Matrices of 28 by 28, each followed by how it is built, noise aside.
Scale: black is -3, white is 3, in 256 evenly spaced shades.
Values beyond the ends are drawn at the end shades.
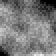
smooth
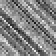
Toeplitz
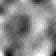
smooth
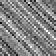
Toeplitz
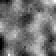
smooth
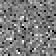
noise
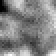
smooth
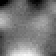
smooth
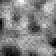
smooth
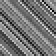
Toeplitz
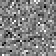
noise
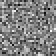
noise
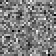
noise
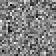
noise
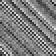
Toeplitz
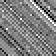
Toeplitz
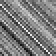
Toeplitz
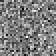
noise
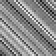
Toeplitz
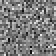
noise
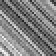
Toeplitz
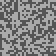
noise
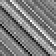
Toeplitz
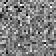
noise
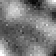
smooth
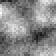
smooth
